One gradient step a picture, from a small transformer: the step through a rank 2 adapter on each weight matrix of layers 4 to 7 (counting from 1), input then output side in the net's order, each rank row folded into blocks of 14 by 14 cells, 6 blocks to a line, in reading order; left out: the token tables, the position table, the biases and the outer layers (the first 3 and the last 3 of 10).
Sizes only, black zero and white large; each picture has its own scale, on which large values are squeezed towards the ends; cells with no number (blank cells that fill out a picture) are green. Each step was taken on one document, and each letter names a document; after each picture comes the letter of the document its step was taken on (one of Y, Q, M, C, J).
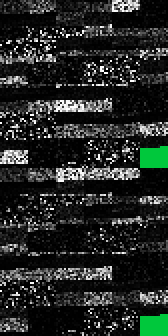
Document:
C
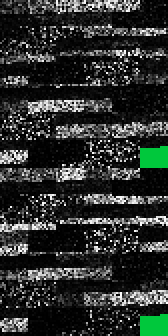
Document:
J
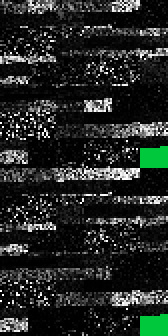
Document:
C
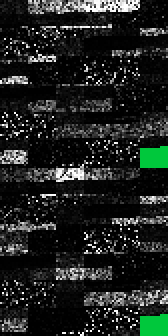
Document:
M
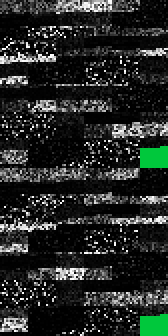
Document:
M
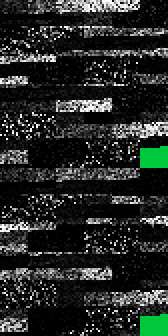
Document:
M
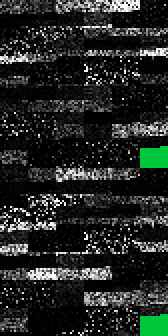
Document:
M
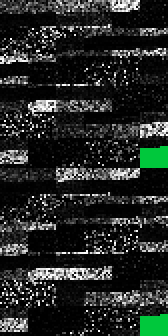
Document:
M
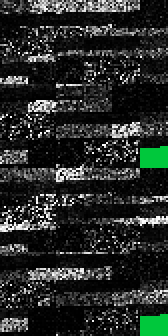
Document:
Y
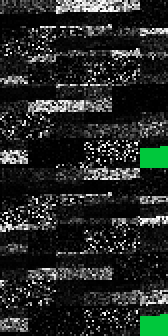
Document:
Y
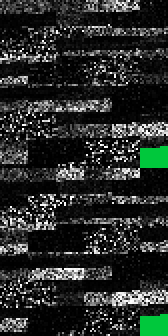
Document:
J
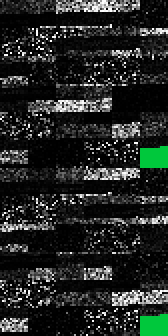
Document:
Y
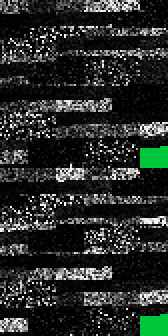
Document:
J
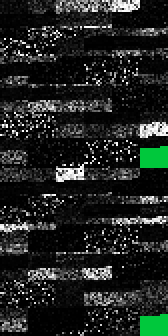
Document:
M
